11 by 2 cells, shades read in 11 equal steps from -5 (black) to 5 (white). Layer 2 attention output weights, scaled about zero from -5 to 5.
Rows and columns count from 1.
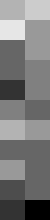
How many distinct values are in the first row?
2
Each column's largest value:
4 3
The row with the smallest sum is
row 11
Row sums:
5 5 0 -1 -3 -1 3 -2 0 -3 -8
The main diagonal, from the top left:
2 1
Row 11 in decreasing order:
-3 -5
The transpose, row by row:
2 4 -1 -1 -3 0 2 -1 1 -2 -3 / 3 1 1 0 0 -1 1 -1 -1 -1 -5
